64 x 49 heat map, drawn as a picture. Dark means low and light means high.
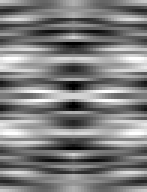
Histogram: bell-shaped. Grain: streaks across. Mirror symmetry: left to right and top to bottom.
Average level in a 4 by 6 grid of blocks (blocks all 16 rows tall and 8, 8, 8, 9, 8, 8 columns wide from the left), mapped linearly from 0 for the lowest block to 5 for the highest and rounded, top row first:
100001
551155
551155
100001
